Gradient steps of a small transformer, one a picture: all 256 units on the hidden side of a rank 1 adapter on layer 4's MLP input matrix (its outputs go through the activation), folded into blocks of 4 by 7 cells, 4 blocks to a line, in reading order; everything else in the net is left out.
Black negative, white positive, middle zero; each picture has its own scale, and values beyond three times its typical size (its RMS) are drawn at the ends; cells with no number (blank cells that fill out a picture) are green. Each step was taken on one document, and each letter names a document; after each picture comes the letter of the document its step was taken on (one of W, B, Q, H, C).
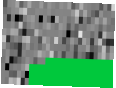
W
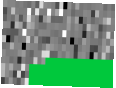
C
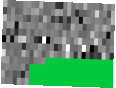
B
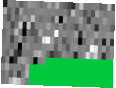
W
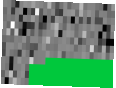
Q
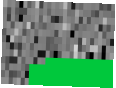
W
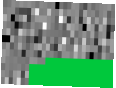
B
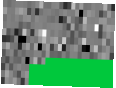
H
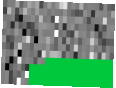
W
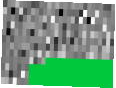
Q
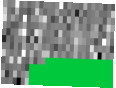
B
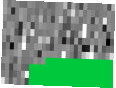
C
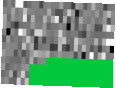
B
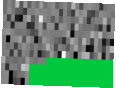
W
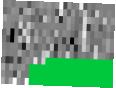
C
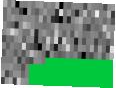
B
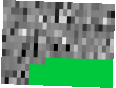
B
